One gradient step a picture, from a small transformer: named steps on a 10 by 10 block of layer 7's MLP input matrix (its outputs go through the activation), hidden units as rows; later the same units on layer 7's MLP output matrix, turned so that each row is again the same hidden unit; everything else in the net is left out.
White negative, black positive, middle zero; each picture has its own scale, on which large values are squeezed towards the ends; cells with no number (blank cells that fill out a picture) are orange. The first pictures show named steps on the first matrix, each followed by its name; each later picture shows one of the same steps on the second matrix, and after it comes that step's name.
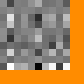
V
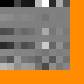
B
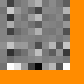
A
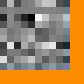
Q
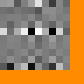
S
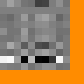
B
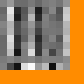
V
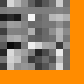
Q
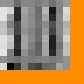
V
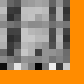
A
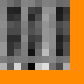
V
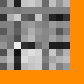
Q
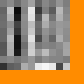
V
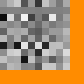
Q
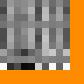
A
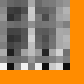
A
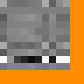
B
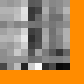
A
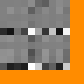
S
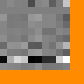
B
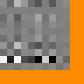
B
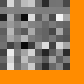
Q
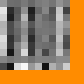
V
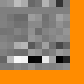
B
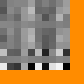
A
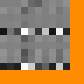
S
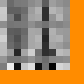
A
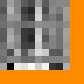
A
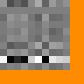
B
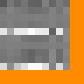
S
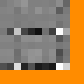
S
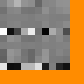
S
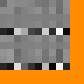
S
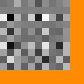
Q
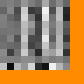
V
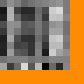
V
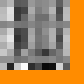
A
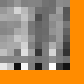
V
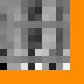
A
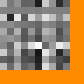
Q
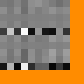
S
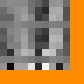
A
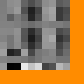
A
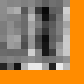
V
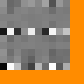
S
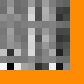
A
